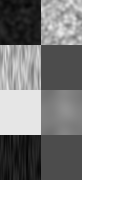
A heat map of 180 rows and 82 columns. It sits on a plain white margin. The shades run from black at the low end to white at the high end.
The table splits into 4 rows of 2 panels. Panel 1,1: very low, blotchy, faint in contrast. Panel 1,2: high, blotchy. Panel 2,1: high, streaked downward. Panel 2,2: low, flat. Panel 3,1: very high, flat. Panel 3,2: middling, smooth, faint in contrast. Panel 4,1: very low, streaked downward, faint in contrast. Panel 4,2: low, flat.
